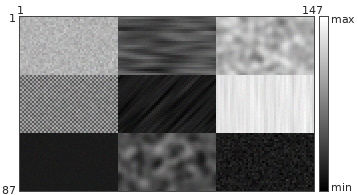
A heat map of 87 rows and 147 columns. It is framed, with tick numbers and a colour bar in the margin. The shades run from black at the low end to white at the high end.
It is made of 3 by 3 panels. Panel 1,1: high, fine-grained, faint in contrast. Panel 1,2: low, streaked across. Panel 1,3: high, blotchy. Panel 2,1: middling, checkered, strong in contrast. Panel 2,2: very low, slanting up to the right, faint in contrast. Panel 2,3: very high, streaked downward, faint in contrast. Panel 3,1: very low, flat. Panel 3,2: low, blotchy. Panel 3,3: very low, fine-grained, faint in contrast.
